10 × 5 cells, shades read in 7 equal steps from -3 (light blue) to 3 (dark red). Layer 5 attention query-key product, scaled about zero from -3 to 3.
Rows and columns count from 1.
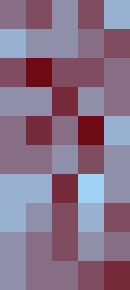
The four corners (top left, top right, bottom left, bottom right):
0 -2 -1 2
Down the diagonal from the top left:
0 -1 1 -1 -2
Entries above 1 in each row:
0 0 1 1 2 0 1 0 0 1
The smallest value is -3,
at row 7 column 4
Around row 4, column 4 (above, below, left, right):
1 3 2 0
